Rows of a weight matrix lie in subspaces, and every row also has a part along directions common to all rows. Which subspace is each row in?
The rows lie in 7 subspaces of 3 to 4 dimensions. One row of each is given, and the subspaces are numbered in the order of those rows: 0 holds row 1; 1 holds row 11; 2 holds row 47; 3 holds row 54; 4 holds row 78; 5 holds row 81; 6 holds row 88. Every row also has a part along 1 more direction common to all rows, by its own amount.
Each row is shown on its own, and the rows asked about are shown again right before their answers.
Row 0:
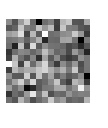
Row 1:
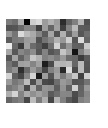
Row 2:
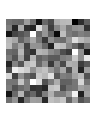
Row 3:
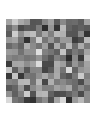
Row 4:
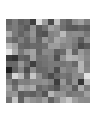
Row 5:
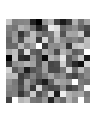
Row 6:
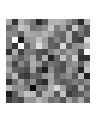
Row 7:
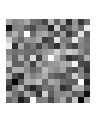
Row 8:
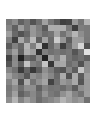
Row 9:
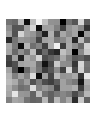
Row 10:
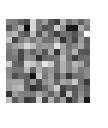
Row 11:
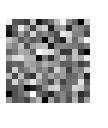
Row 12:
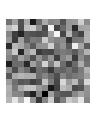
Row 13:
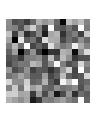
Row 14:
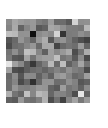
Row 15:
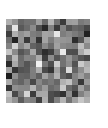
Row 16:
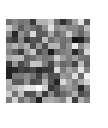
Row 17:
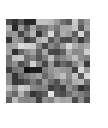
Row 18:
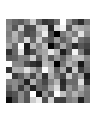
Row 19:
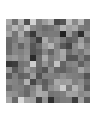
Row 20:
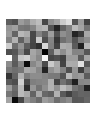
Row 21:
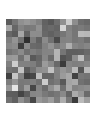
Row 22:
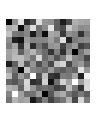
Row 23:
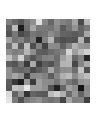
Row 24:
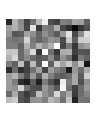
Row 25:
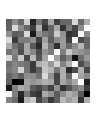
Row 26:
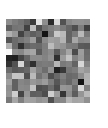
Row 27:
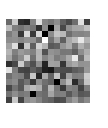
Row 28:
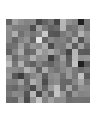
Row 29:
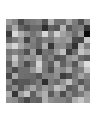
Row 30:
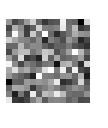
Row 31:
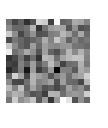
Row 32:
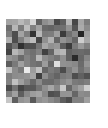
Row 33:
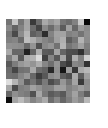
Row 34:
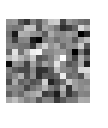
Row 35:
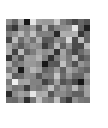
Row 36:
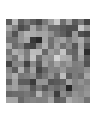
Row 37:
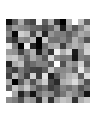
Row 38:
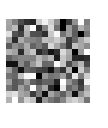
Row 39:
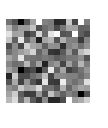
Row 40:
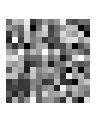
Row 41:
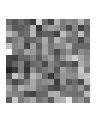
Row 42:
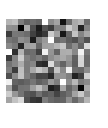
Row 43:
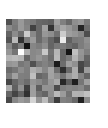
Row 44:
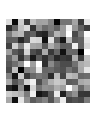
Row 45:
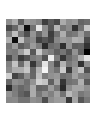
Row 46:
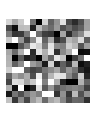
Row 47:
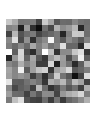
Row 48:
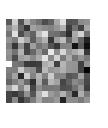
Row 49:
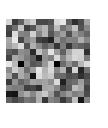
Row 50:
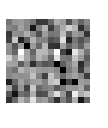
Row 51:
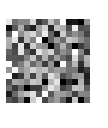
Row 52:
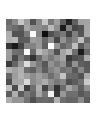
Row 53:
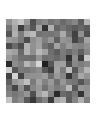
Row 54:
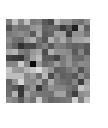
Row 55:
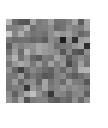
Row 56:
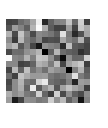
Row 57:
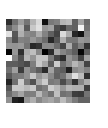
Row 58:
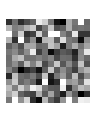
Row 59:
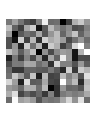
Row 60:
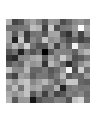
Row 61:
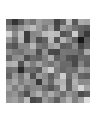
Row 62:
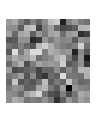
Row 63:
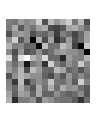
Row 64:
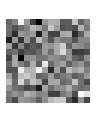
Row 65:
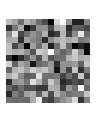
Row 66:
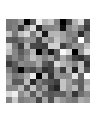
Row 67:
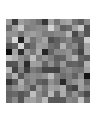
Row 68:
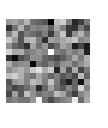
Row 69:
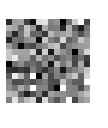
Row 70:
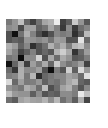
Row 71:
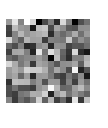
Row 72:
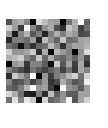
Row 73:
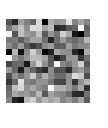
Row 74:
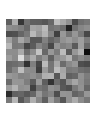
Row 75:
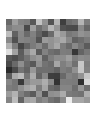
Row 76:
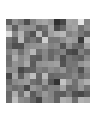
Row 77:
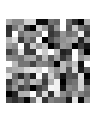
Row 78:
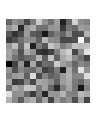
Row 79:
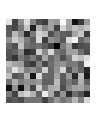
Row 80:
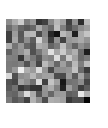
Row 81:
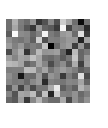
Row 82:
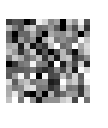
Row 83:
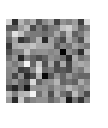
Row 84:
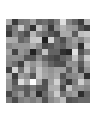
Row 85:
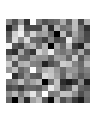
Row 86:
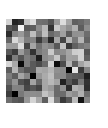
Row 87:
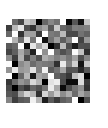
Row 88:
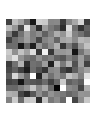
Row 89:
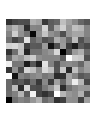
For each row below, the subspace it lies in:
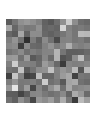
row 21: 0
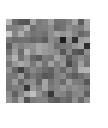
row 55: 1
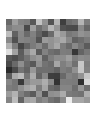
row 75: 3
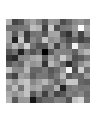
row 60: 6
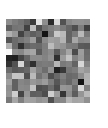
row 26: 3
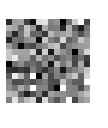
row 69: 6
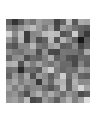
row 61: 4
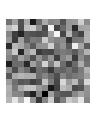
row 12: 0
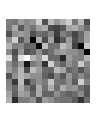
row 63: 2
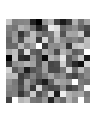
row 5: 2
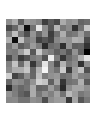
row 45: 2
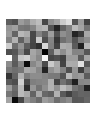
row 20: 2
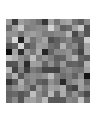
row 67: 2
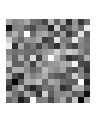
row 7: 0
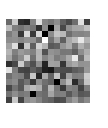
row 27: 4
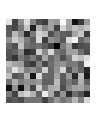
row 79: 6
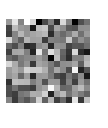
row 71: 3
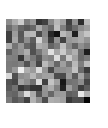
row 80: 4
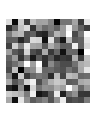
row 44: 1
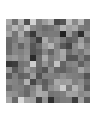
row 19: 3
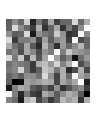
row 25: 0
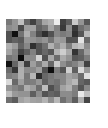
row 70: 4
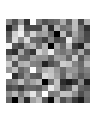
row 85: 0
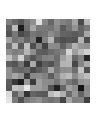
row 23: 4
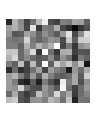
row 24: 6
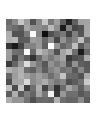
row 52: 5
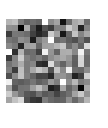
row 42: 2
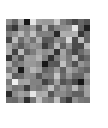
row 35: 0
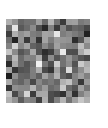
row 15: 5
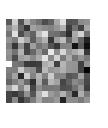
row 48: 1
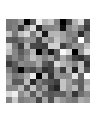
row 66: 0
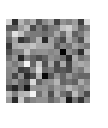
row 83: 1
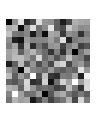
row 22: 5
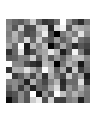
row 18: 5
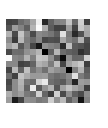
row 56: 2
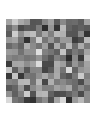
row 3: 5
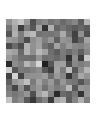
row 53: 5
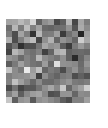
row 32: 3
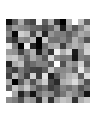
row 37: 0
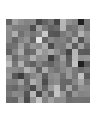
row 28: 5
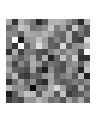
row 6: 2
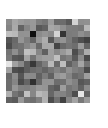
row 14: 1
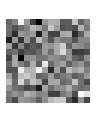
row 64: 4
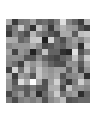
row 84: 1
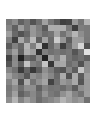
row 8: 2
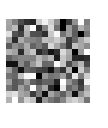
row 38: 0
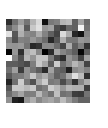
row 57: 2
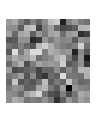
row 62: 1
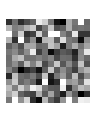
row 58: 4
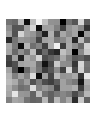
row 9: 0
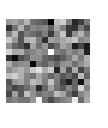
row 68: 3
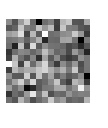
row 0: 4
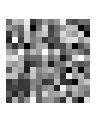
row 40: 6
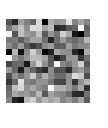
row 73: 2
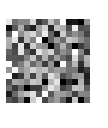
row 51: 0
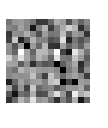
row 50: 6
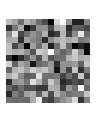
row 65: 3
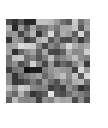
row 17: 3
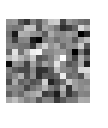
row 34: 1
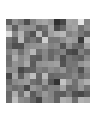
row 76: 4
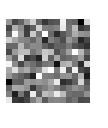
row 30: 4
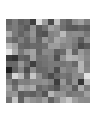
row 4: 3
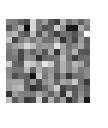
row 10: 6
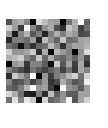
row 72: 6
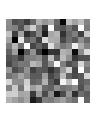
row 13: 6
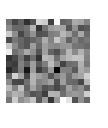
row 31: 3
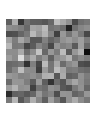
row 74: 1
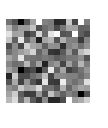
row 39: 4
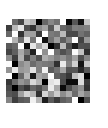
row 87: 0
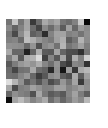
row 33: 4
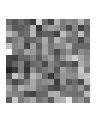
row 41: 3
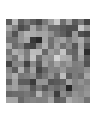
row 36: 1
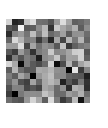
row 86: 5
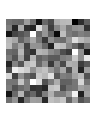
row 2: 1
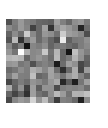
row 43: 6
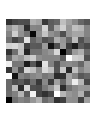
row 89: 5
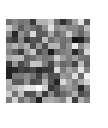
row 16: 3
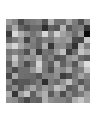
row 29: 5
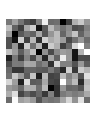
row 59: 2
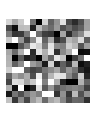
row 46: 5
